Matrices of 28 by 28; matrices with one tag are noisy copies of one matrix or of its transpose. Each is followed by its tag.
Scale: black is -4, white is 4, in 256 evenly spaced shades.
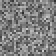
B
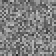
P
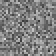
P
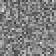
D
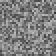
B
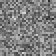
P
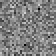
P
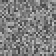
P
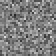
B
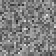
B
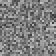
D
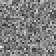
D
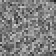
B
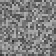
B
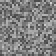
B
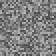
P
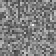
D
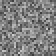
B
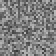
D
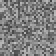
D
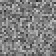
B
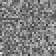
D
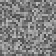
B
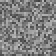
B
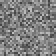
P
